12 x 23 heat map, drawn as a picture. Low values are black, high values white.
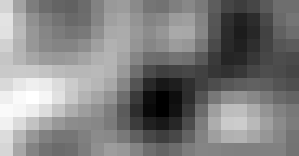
There are no regular stripes. On average the colour sits 50% of the way up the scale. The middle left is the ninth with the highest average. Values rise toward the left. There are no lone odd cells.
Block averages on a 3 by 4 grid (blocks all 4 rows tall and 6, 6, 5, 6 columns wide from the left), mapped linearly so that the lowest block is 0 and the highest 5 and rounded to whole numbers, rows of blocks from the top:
3320 / 5301 / 4213
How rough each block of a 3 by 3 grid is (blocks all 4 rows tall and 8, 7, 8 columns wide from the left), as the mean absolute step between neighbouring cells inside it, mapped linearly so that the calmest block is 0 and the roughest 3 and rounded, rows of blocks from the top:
101 / 131 / 231
